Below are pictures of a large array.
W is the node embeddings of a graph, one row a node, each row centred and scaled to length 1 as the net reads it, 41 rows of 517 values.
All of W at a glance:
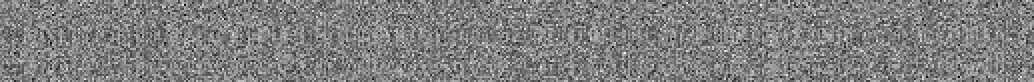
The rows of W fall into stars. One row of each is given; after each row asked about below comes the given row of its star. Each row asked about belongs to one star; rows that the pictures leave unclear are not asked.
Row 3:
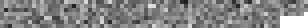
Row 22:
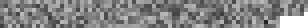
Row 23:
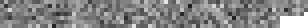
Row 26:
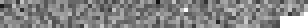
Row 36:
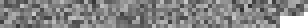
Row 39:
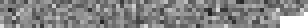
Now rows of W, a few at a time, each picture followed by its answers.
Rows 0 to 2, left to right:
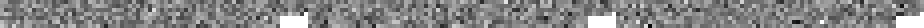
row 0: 39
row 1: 39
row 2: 3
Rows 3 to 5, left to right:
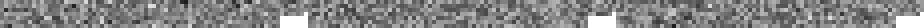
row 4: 26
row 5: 39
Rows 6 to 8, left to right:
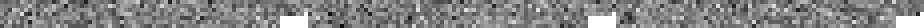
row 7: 3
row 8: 39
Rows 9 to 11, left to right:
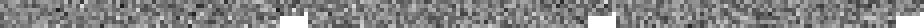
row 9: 22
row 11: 36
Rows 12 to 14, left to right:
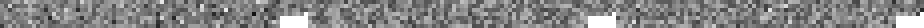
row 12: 22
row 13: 39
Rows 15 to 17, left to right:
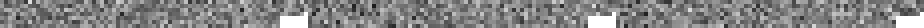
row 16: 36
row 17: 36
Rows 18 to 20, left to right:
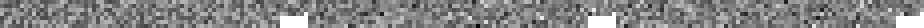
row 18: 36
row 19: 23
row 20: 36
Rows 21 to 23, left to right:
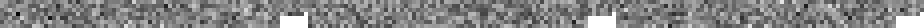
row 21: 26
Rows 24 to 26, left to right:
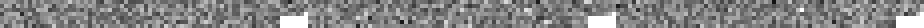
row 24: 3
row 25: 39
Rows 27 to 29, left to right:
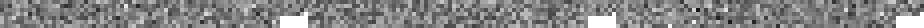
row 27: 26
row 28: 23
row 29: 3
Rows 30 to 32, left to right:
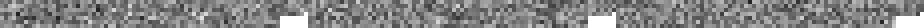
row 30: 26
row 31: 23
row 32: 22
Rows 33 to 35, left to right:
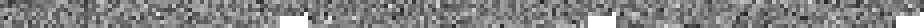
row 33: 36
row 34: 26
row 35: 36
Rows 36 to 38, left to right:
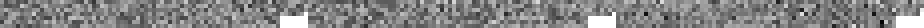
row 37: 23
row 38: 22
